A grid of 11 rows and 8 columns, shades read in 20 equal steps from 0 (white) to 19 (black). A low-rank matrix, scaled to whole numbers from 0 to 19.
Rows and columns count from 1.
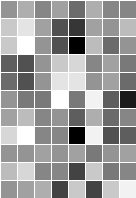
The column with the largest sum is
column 5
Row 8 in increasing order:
0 1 3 9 9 12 13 19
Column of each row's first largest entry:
5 5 5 2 2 8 5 5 6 5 4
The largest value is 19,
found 2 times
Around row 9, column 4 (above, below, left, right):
9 9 7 7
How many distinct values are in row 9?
3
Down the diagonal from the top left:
8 2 8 4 2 1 11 12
